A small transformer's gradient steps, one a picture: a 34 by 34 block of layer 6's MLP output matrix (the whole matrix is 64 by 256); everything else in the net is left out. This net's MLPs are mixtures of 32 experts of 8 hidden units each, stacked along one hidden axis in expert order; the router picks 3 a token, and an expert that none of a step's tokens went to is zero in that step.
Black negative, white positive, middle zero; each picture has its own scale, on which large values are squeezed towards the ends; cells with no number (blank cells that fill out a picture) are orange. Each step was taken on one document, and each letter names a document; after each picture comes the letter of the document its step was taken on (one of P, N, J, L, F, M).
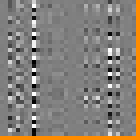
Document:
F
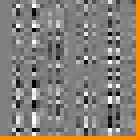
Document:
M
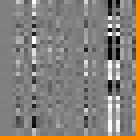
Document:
M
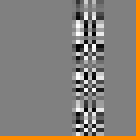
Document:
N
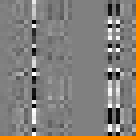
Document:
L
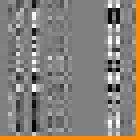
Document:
M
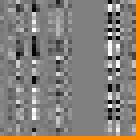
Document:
M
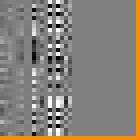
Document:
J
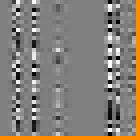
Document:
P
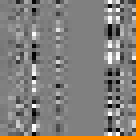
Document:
J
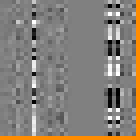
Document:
L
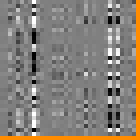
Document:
L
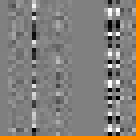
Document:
L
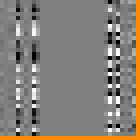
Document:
M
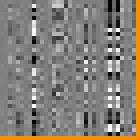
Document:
L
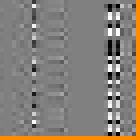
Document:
P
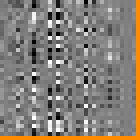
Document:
J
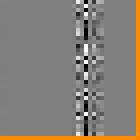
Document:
N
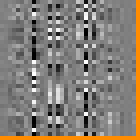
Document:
J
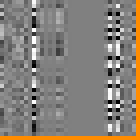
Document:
F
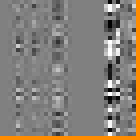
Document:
P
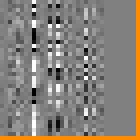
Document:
J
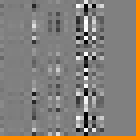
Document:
N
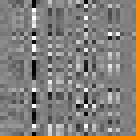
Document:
F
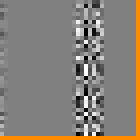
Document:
N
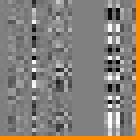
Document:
P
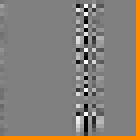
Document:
N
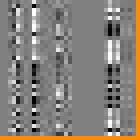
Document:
P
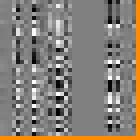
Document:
J
